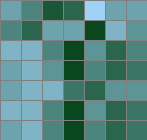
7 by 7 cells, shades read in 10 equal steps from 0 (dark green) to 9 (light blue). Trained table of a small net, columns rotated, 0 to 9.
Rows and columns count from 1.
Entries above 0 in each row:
7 6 6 6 7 6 6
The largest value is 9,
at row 1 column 5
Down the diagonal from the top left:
6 2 4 0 2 2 3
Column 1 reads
6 4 7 6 6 7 6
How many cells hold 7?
9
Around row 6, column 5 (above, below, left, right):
2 4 0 2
